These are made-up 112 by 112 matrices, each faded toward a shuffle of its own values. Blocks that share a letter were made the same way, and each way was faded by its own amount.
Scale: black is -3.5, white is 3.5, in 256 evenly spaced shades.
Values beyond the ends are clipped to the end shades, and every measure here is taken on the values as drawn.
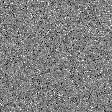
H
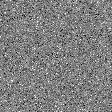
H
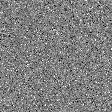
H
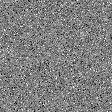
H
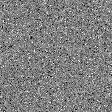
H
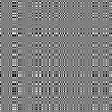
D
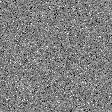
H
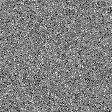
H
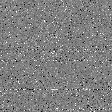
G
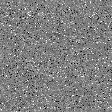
G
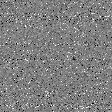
G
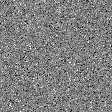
H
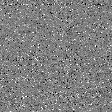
G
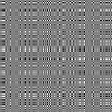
D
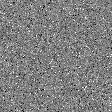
H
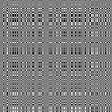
D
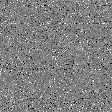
G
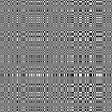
D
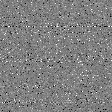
G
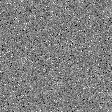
H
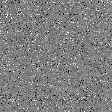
G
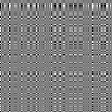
D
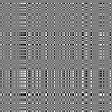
D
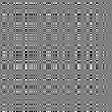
D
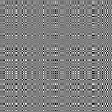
D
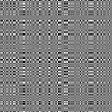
D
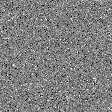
H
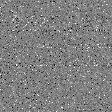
G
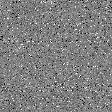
G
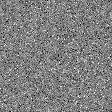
H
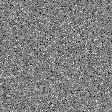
H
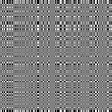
D
